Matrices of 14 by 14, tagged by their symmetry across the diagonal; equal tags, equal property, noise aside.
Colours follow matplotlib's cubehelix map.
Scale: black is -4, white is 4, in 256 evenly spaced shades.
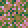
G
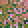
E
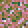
G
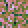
E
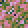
G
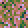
E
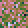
E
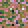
E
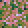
E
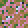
G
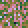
E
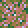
G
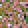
E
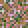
G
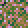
G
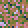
E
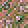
G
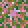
G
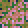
G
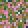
E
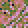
G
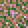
G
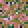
E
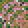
G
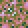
G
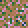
G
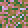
E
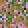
E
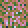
E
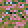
E
